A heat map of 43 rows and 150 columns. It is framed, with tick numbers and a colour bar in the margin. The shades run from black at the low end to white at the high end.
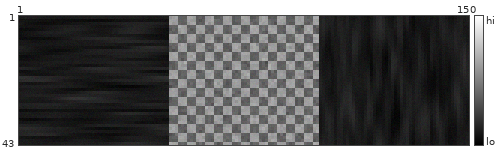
It is made of 1 by 3 panels. Panel 1,1: very low, streaked across, faint in contrast. Panel 1,2: middling, checkered, strong in contrast. Panel 1,3: very low, streaked downward, faint in contrast.
